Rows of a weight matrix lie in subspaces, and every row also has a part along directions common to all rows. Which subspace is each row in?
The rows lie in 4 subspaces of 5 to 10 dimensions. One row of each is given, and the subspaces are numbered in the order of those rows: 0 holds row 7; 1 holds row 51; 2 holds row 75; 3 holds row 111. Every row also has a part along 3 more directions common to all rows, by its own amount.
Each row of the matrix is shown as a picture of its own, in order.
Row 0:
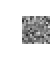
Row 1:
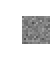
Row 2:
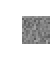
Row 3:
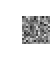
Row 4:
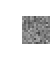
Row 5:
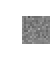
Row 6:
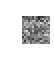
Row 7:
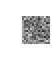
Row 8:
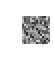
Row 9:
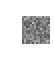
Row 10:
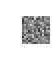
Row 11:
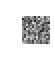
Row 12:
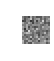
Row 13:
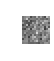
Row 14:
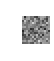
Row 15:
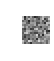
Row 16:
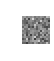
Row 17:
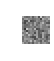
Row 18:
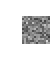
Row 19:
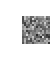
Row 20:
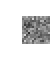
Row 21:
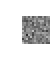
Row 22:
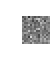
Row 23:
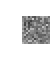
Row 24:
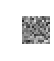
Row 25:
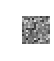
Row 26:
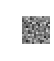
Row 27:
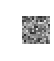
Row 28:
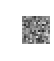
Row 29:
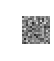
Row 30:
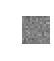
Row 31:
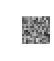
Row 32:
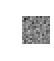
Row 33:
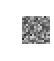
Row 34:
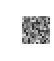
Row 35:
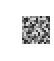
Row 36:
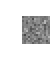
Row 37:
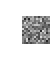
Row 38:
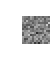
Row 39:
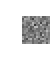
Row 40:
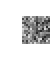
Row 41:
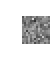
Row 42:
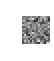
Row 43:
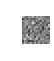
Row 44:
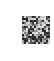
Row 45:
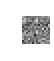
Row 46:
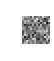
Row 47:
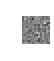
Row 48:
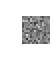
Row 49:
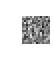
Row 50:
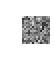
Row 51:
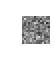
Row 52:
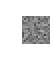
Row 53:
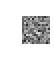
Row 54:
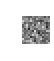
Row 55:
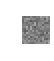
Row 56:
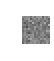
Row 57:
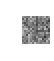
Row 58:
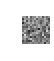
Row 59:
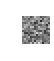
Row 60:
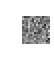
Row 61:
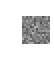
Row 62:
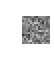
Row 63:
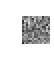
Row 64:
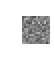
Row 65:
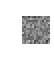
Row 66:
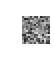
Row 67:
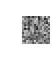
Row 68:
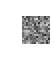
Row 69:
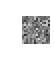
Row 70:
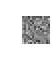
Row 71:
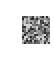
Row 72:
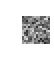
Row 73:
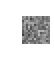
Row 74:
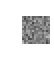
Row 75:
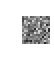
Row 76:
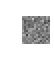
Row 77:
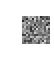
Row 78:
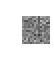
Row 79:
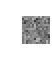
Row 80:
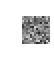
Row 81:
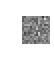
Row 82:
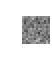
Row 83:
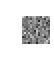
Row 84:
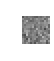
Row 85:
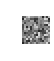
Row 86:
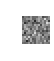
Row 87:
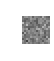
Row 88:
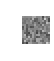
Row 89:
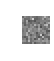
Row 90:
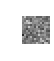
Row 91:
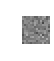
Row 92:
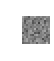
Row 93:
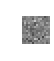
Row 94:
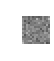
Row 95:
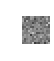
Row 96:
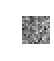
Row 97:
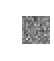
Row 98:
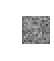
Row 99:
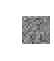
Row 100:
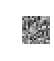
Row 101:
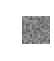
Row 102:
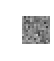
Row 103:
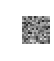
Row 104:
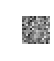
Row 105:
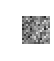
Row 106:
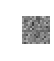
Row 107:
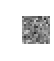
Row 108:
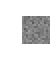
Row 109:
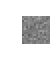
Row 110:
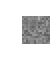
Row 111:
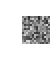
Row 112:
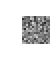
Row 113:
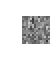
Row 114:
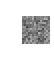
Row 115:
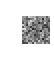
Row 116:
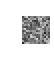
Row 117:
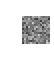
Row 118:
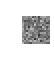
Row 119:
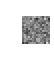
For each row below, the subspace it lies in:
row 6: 3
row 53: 3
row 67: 3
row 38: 1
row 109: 3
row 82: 2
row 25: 1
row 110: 3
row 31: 3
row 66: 2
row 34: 1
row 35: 2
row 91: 1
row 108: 2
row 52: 3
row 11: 0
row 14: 1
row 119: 3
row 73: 1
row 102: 1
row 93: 1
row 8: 1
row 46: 3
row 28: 3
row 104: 0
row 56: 2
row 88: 3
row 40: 0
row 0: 1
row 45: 3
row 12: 2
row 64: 2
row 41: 1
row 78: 0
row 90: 1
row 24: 2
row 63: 2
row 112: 0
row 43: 0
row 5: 2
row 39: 1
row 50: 0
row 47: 1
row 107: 3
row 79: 3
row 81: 3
